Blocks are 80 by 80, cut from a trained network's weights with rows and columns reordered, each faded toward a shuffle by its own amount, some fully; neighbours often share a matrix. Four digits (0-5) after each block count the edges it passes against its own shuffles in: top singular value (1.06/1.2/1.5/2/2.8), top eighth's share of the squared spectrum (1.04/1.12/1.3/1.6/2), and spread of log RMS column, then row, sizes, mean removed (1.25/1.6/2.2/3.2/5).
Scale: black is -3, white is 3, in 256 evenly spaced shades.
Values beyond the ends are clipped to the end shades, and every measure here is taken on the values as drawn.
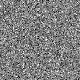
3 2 1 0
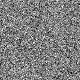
1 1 0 0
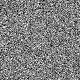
0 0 0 0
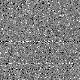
3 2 0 2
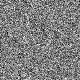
0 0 0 0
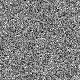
0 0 0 0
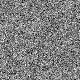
0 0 0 0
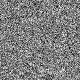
0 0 0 0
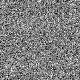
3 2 0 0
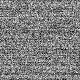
3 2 0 0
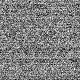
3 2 0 0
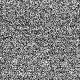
1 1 0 0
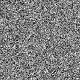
2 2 1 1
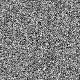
1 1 0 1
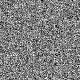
1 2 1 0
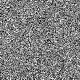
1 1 0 1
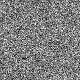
0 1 0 0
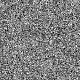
1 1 0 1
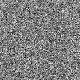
2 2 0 0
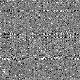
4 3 1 3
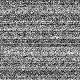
4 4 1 2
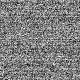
2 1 0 0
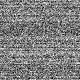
3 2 0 0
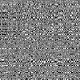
5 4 1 4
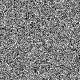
1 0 0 0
